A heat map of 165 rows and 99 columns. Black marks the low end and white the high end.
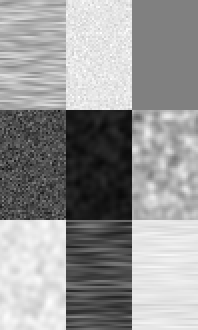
The table splits into 3 rows of 3 panels. Panel 1,1: high, streaked across. Panel 1,2: very high, fine-grained, faint in contrast. Panel 1,3: middling, flat. Panel 2,1: low, fine-grained. Panel 2,2: very low, blotchy, faint in contrast. Panel 2,3: high, blotchy. Panel 3,1: very high, blotchy, faint in contrast. Panel 3,2: low, streaked across. Panel 3,3: very high, streaked across, faint in contrast.
